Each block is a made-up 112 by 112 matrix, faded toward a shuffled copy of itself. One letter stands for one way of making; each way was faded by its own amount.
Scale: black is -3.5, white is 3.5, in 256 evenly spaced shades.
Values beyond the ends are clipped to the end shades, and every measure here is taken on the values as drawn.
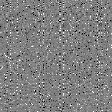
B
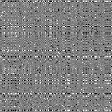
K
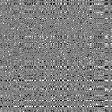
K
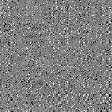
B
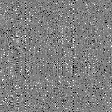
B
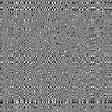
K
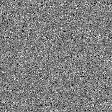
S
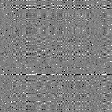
K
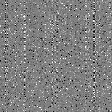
B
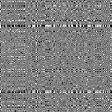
K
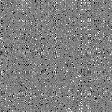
B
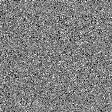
S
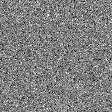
S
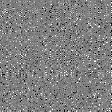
B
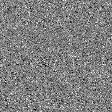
S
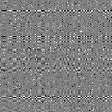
K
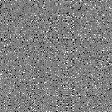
B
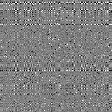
K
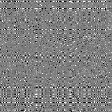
K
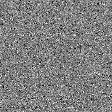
S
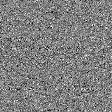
S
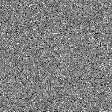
S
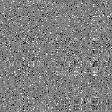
B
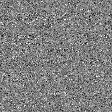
S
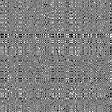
K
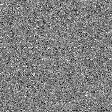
S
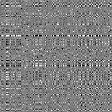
K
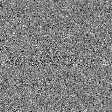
S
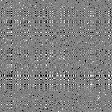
K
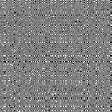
K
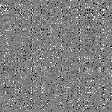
B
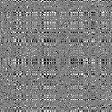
K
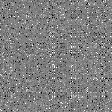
B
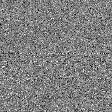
S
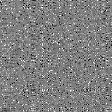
B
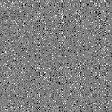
B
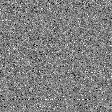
S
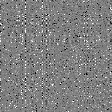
B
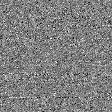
S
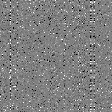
B
